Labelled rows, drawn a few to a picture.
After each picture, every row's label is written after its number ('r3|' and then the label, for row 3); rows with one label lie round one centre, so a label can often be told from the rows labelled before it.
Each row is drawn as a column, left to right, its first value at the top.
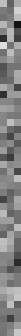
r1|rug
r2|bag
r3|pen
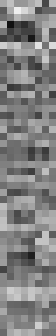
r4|rug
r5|pen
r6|pen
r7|pen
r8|pen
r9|rug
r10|bag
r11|rug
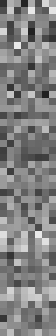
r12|bag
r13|pen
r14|rug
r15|bag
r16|pen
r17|bag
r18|rug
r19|pen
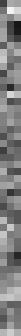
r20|bag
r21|pen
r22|pen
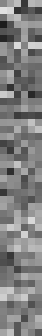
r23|pen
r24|pen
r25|rug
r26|bag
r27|rug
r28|rug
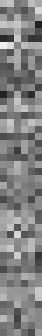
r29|rug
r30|rug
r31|bag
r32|rug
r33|rug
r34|pen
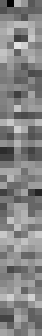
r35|bag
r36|bag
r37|rug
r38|rug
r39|bag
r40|bag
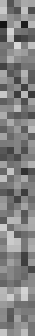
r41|pen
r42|bag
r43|rug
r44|pen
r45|rug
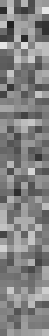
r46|rug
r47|pen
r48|bag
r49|rug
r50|bag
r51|pen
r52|pen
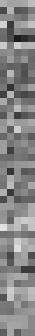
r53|rug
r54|pen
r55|rug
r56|rug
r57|rug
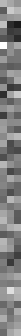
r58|rug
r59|pen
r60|pen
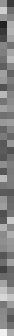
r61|pen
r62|bag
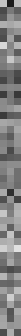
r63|rug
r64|bag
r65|rug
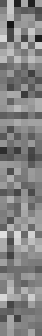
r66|bag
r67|pen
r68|bag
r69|rug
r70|bag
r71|rug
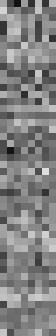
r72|pen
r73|bag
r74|bag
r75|rug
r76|bag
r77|pen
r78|bag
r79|rug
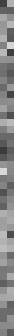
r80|bag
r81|rug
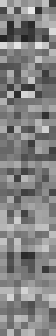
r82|rug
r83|pen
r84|rug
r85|pen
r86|pen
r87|rug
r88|rug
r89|bag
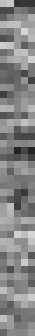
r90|rug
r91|rug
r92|bag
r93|bag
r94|bag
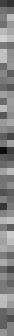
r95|bag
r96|bag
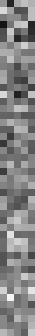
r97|pen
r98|bag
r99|rug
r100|rug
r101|pen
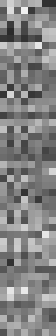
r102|rug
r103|pen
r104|rug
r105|pen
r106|rug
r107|rug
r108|bag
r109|bag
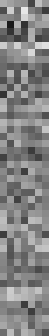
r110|rug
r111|pen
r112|rug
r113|pen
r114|bag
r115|rug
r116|rug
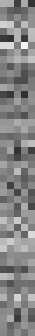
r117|rug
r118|rug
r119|bag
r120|rug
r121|bag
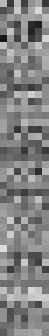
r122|rug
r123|bag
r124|pen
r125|bag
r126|pen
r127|pen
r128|bag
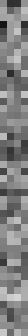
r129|pen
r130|bag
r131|bag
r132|pen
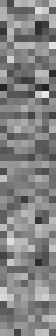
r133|pen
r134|bag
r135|rug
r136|rug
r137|rug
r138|pen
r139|pen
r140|rug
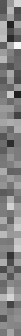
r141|bag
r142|pen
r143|rug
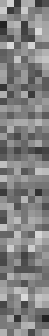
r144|pen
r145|rug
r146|bag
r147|pen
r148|rug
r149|bag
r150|bag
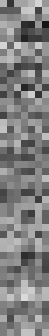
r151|rug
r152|bag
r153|rug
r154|pen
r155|pen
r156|rug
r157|pen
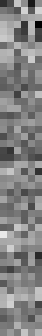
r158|bag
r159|bag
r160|rug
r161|pen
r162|bag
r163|pen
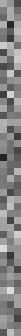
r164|rug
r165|pen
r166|bag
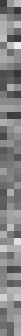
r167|bag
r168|rug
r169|rug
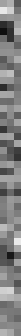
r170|pen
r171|pen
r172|bag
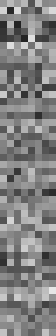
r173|pen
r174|rug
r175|pen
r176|rug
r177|bag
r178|rug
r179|pen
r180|pen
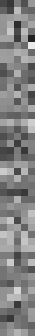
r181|bag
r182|bag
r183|pen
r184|bag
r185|rug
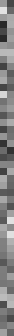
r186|pen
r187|bag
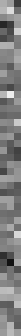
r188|pen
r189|pen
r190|bag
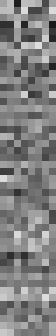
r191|pen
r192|pen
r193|bag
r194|pen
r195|rug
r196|rug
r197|bag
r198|pen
